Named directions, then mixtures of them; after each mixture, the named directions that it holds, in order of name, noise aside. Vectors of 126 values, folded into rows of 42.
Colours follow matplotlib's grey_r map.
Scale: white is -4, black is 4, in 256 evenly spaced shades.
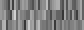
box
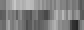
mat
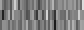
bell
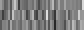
bell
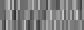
box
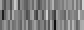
bell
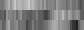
mat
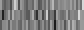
bell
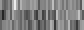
bell, mat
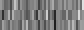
bell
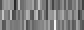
bell, box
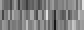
bell, mat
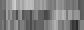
mat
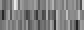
bell, mat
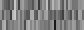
bell, box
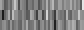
bell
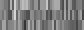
box, mat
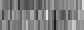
bell, mat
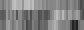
mat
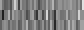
bell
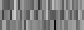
bell, box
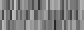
bell, box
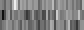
bell, mat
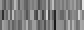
bell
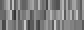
box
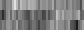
bell, mat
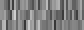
box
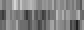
bell, mat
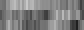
mat
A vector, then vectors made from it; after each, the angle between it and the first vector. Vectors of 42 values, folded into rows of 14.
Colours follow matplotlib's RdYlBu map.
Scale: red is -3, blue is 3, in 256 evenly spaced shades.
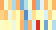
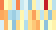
partly aligned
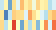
partly opposed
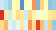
partly aligned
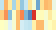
partly aligned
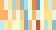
nearly parallel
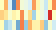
partly aligned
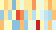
partly aligned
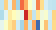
nearly opposite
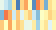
partly opposed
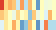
orthogonal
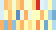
orthogonal
